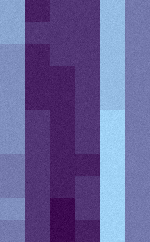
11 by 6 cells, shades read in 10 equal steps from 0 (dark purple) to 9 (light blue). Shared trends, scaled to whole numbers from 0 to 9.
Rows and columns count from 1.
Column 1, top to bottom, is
7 7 6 6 6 6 6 5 5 6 5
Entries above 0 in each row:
6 6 6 6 6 6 6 6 6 5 5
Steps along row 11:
down down up up down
